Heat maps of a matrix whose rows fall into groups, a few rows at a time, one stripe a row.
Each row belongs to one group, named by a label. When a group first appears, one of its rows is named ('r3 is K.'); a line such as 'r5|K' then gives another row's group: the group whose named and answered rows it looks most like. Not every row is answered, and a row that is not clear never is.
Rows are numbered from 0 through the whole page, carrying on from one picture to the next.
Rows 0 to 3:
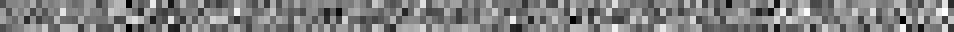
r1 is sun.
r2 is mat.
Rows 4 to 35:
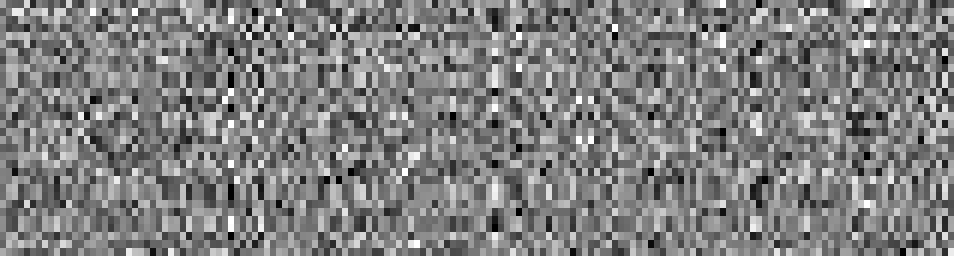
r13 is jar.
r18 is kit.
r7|mat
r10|jar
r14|jar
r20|kit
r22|mat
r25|kit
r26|sun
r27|jar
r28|jar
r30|mat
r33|jar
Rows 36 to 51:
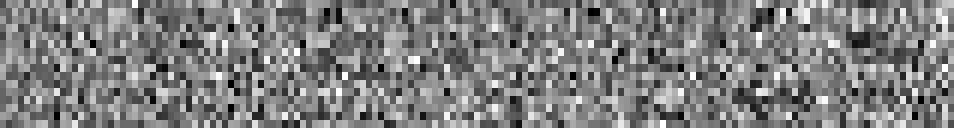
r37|sun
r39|jar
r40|kit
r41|kit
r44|sun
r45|mat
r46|jar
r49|jar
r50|sun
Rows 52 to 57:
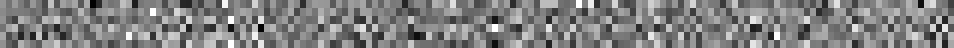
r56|mat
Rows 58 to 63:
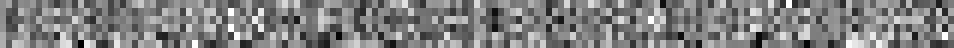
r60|mat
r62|sun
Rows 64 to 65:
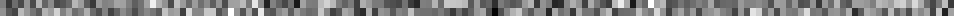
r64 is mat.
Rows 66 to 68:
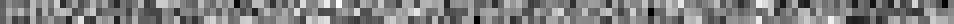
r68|kit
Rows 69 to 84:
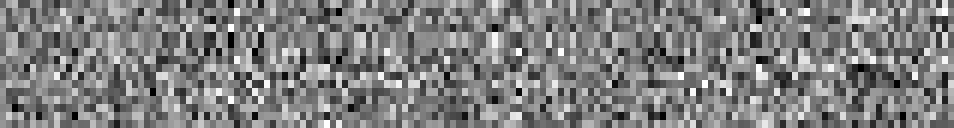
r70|sun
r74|jar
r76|sun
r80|mat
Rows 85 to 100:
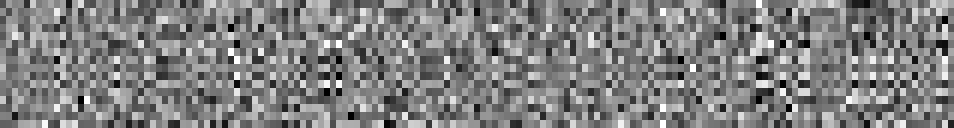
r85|kit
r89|kit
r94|sun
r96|sun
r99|kit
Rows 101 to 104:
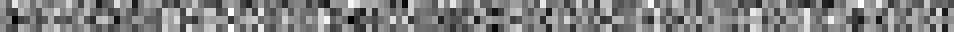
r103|kit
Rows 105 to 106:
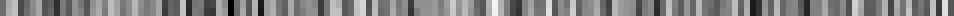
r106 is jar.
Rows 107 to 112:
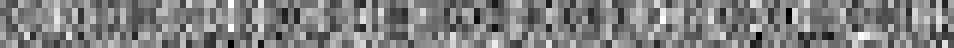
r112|jar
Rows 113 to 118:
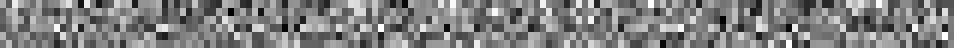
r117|sun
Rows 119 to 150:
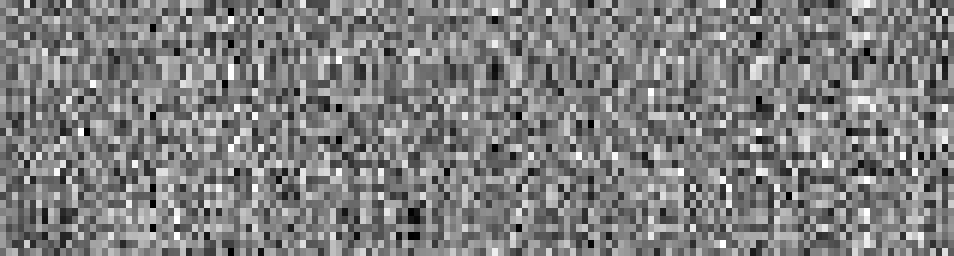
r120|jar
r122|mat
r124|jar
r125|mat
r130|mat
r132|sun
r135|kit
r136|sun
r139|kit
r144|mat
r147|mat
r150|jar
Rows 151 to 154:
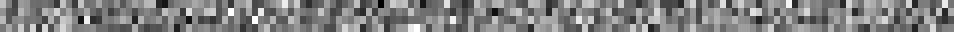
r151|sun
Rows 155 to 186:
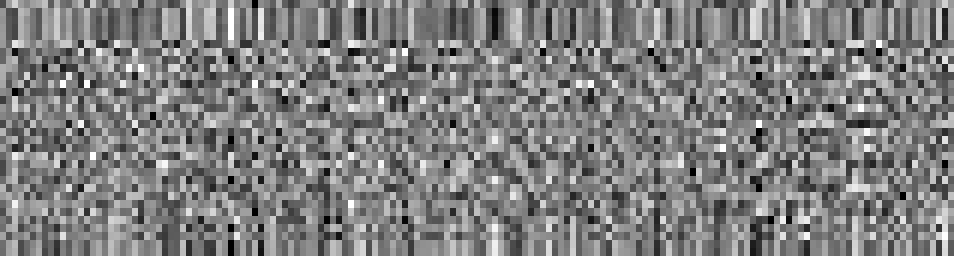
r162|jar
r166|kit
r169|mat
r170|kit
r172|jar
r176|sun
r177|jar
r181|kit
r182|sun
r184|sun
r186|jar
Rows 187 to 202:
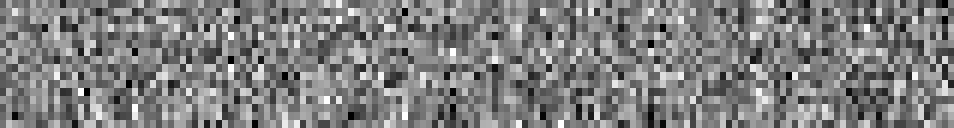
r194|jar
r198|kit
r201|kit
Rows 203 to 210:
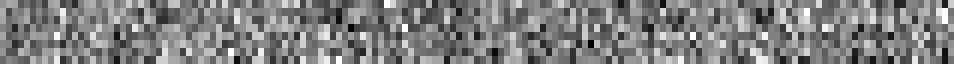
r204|sun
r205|sun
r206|kit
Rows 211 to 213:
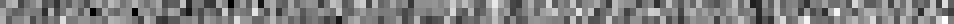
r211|jar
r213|sun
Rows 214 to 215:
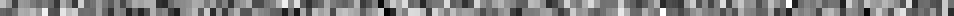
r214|sun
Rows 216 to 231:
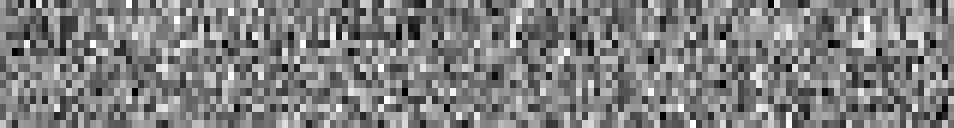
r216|mat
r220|mat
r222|kit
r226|kit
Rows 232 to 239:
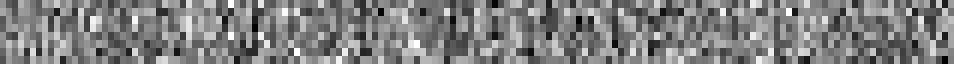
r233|sun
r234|kit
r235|kit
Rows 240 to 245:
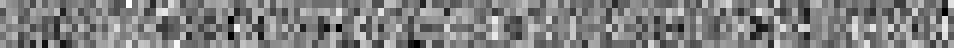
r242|jar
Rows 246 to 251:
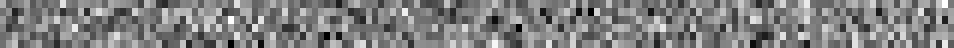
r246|sun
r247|kit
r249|mat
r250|sun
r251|jar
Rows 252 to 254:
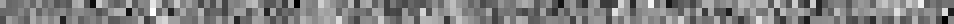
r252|mat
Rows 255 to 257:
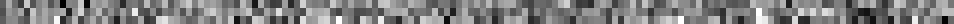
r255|kit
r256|kit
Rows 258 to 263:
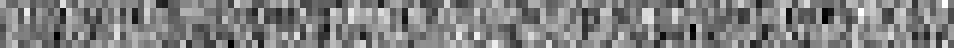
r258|sun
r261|sun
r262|sun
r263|jar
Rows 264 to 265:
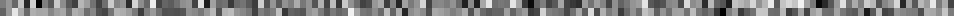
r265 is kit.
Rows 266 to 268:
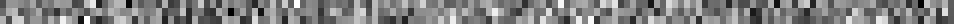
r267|jar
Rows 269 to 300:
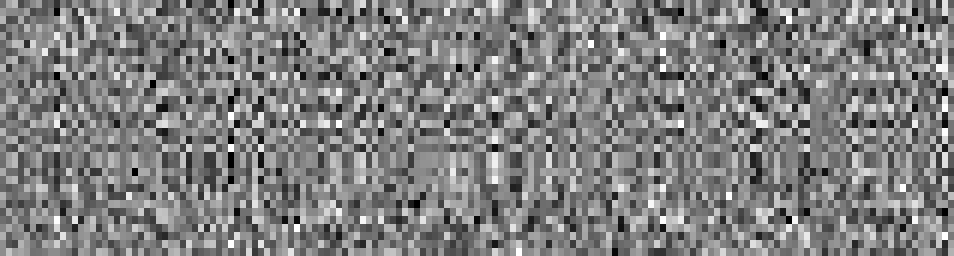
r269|jar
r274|kit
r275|mat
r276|jar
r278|sun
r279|mat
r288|jar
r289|jar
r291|jar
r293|mat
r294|mat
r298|sun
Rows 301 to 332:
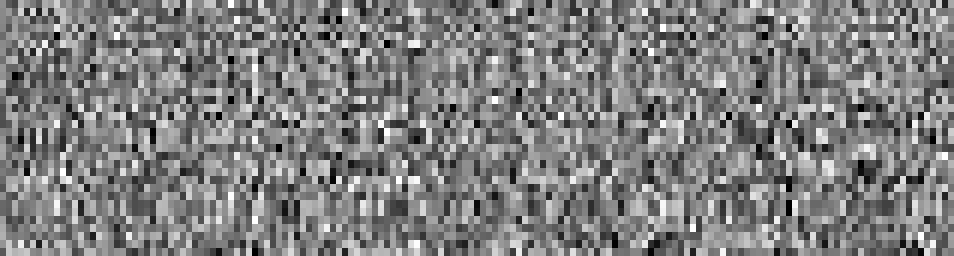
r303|sun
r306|mat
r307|mat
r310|kit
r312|mat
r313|jar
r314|kit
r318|mat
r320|sun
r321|kit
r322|kit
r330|mat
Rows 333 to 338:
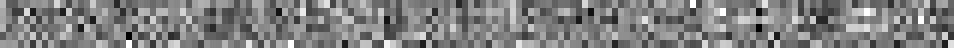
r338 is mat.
